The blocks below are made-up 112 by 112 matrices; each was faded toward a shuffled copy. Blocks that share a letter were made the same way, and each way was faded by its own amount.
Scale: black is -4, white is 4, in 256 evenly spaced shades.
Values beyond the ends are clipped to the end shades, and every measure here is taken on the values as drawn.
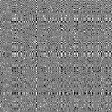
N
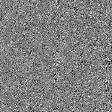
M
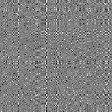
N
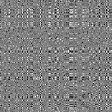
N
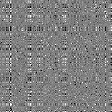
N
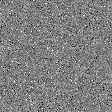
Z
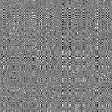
N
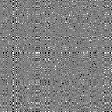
N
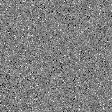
M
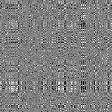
N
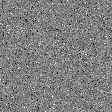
Z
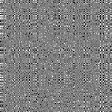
N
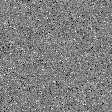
Z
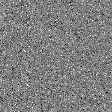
M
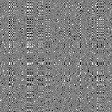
N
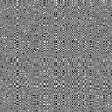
N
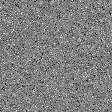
Z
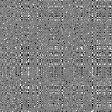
N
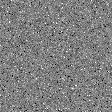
Z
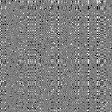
N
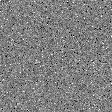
Z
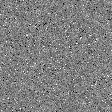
Z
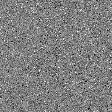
M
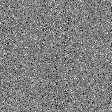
M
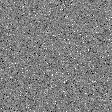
Z
